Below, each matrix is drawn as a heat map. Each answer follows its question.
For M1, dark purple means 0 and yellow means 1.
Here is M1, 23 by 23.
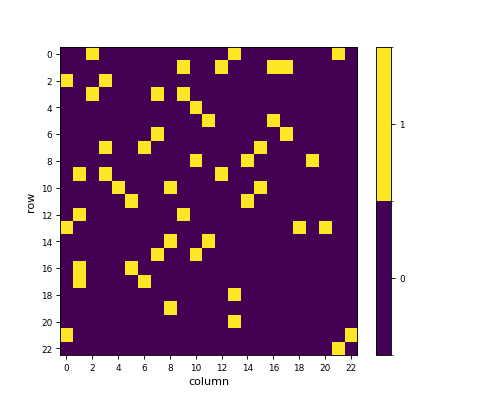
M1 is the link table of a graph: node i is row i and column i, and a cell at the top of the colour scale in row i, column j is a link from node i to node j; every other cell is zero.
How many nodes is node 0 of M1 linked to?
3
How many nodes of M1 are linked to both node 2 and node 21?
1
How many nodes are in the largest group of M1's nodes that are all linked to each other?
3
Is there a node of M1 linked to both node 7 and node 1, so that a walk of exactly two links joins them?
no
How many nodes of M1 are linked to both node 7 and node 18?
0
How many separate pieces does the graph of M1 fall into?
1
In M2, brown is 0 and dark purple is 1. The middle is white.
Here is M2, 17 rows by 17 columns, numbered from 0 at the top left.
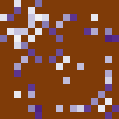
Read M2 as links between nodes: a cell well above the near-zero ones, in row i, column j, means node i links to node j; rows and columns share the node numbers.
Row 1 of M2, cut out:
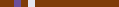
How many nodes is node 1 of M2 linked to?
2
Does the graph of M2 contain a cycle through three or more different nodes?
yes
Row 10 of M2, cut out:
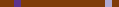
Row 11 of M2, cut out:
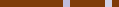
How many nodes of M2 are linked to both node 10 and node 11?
1
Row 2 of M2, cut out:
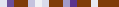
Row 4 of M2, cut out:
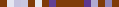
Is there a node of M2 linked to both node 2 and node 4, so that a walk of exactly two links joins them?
yes
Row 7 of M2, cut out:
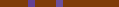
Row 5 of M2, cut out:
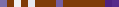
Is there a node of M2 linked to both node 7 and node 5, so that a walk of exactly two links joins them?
yes
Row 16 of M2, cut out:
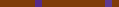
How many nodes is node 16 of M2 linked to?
2
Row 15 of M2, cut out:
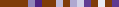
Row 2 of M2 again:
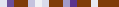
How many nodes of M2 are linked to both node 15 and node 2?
3
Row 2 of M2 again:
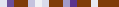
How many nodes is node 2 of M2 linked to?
8
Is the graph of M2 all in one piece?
yes
